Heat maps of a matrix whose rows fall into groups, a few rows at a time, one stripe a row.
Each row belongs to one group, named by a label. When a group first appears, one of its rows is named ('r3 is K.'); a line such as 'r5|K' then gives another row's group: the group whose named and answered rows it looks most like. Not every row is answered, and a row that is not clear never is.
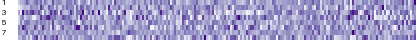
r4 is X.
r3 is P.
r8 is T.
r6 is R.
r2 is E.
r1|T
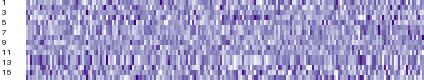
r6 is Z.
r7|Z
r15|R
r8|T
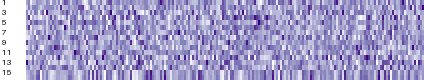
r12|E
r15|Z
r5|R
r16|Z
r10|X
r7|E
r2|T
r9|X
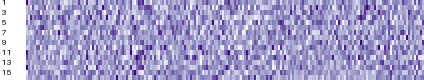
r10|Z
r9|T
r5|T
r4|P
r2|E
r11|X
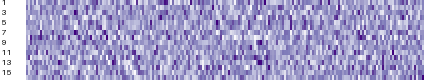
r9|R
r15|X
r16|T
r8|P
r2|T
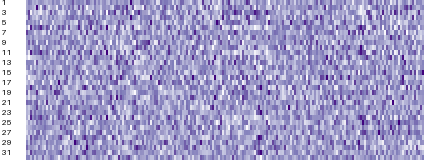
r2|T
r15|T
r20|E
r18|R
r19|X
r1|X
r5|Z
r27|Z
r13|T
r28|R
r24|P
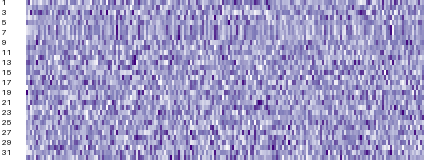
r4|E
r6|E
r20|X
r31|E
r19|X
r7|E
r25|E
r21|R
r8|E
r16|T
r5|X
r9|T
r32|E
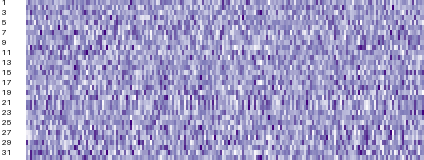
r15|T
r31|P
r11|R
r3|R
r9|Z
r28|E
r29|X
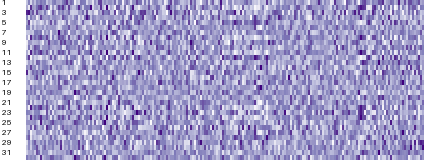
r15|X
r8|P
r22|P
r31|Z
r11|P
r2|P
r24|P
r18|R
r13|Z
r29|T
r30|T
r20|Z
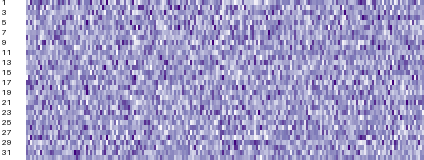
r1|P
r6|E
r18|R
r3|Z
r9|T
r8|X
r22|R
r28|P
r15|Z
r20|X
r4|Z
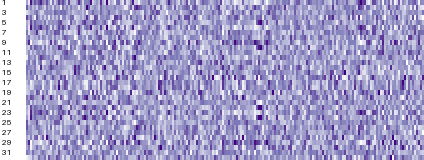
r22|R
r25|X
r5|R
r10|R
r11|Z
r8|Z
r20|R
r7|X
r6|P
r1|P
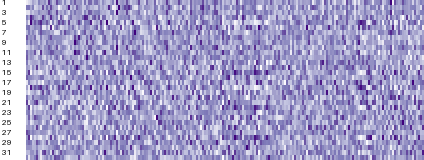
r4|R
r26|T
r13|E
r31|T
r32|X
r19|E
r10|E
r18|P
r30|X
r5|P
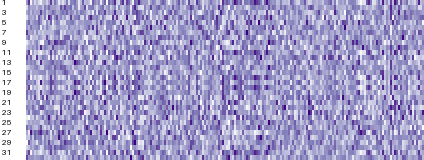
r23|T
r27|P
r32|X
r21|T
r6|Z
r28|R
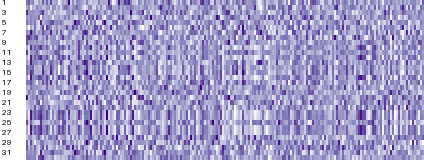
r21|Z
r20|X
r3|X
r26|P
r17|R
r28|E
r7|R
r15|R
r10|P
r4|Z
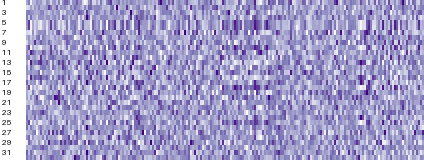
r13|P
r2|E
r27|T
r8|Z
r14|T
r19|E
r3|X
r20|X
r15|Z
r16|P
